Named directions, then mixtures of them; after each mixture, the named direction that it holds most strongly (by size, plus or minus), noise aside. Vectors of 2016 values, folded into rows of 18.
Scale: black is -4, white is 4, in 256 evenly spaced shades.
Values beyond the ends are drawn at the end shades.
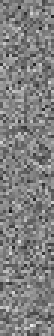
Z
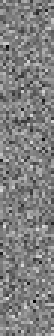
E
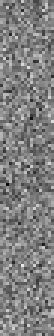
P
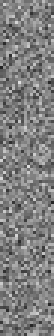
Z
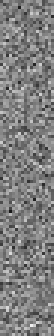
Z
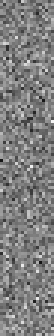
E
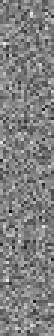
Z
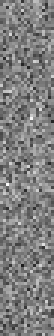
P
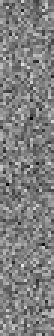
P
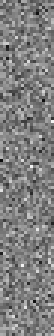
E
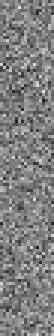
Z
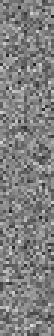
Z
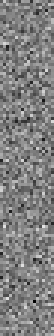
E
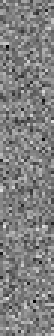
E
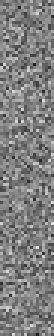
Z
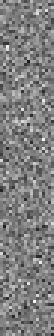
E
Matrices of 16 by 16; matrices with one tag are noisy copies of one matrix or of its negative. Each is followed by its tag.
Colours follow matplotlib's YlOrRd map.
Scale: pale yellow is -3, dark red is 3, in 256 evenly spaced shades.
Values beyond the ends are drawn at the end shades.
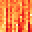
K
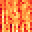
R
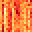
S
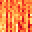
K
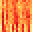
R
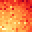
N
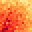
N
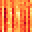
S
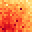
N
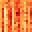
S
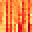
K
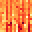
K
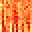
R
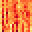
R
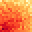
N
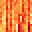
K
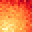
N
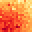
N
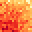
N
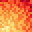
N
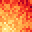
N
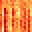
S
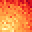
N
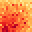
N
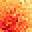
N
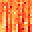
K
